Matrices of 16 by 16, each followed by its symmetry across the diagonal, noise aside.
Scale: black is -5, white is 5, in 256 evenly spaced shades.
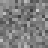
neither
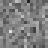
neither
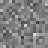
symmetric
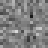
antisymmetric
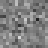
antisymmetric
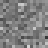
neither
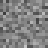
neither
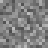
symmetric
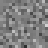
antisymmetric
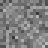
symmetric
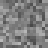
antisymmetric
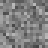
antisymmetric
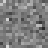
neither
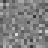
antisymmetric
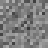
symmetric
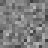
symmetric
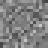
symmetric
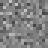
neither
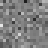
antisymmetric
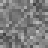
symmetric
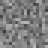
neither
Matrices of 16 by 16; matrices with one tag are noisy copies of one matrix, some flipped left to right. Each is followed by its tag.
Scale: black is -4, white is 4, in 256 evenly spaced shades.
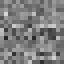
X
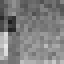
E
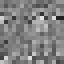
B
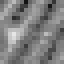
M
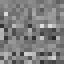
X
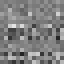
X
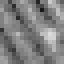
M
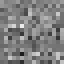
X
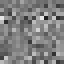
B
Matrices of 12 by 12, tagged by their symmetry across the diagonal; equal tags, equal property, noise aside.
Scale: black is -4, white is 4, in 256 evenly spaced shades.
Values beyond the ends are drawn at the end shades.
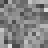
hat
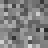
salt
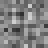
salt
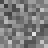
hat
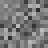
hat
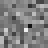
salt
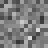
hat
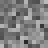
hat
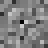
hat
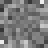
hat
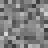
salt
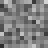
salt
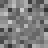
hat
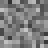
salt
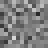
salt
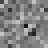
hat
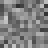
salt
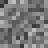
hat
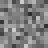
salt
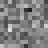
salt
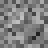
hat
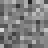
salt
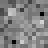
hat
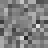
salt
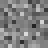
salt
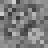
hat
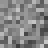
hat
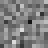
salt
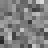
salt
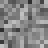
hat
